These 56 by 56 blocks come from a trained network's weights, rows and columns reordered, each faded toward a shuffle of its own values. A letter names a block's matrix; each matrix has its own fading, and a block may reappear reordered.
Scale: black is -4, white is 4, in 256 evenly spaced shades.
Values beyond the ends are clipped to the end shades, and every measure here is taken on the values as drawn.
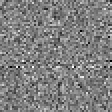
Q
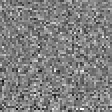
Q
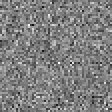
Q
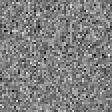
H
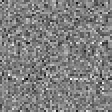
Q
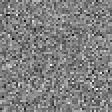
H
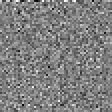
Q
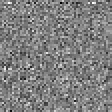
Q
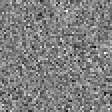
H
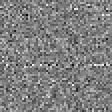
Q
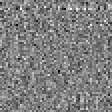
Q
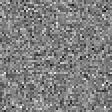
H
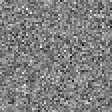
H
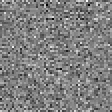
Q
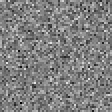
H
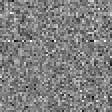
Q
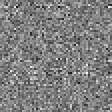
Q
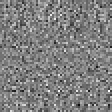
Q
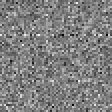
Q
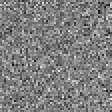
H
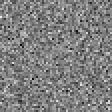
H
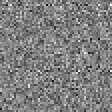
Q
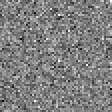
H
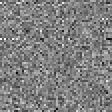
Q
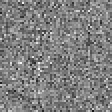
H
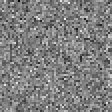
H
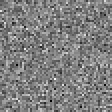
H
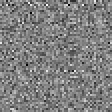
Q
